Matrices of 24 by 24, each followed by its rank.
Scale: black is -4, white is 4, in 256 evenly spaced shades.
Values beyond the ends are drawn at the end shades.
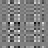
one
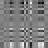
one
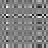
one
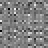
three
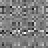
three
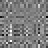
three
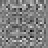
three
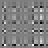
one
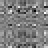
three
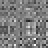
three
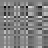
one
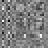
three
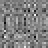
three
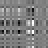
one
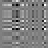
one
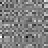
three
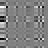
one
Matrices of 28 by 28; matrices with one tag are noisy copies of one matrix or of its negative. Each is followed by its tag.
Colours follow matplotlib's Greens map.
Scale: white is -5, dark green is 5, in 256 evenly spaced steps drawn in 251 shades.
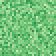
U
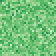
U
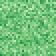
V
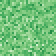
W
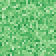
W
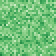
V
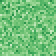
U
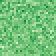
U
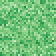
V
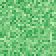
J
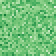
U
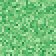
W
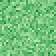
W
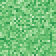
J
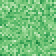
V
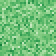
W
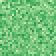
U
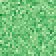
U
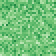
V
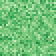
V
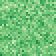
V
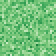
W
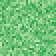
W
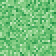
J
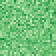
J
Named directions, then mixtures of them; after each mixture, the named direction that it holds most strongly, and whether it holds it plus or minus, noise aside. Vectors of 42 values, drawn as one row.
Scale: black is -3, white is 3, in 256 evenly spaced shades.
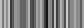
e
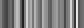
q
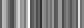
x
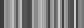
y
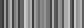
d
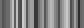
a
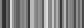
e, minus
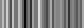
d, minus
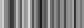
y, minus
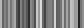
x, minus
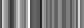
x, plus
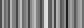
e, minus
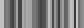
y, minus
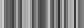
y, minus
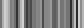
q, minus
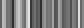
x, plus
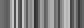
a, plus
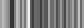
x, plus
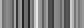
a, minus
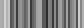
e, plus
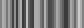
a, minus
